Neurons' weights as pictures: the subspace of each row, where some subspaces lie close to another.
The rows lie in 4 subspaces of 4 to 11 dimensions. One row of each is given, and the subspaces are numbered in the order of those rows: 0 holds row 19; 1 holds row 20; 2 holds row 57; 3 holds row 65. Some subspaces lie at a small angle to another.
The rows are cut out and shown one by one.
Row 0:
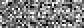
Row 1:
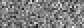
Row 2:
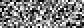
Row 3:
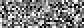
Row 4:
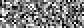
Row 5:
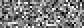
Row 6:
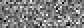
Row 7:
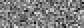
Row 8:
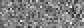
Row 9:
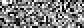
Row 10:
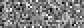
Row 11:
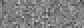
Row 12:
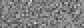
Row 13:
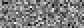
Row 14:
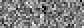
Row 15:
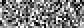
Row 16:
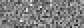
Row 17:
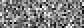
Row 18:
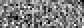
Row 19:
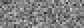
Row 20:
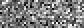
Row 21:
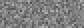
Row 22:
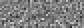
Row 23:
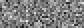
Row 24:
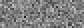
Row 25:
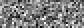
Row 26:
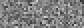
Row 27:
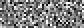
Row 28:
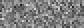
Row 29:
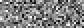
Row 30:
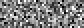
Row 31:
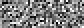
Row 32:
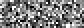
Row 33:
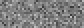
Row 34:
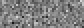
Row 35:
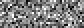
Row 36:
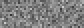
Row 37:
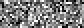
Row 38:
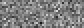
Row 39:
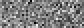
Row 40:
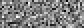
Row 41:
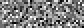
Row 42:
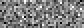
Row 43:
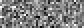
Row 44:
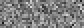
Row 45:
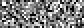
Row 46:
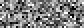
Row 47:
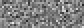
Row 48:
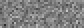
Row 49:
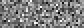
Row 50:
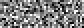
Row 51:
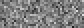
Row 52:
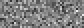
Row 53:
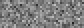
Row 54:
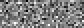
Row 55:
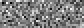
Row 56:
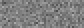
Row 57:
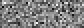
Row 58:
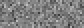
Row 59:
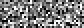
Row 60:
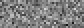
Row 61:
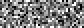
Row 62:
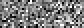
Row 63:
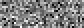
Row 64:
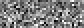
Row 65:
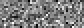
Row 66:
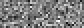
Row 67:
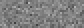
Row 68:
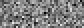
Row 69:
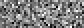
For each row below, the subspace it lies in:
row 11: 0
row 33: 1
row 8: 1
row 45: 0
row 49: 2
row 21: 1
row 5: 3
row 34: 0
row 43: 1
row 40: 3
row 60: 1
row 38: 2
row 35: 1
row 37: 0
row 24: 1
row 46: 1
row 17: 1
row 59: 3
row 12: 3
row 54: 0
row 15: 0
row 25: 1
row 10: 1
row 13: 2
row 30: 0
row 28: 1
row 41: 2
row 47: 2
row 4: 1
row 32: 1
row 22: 3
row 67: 1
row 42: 0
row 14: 1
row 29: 0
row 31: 2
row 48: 1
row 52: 2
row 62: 3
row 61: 1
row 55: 0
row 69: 1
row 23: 0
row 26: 3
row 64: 1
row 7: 1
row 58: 1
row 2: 0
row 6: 2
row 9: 0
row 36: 0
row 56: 2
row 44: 1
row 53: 1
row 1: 3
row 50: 2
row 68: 0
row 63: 2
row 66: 3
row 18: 0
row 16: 2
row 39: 3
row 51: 3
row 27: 0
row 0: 1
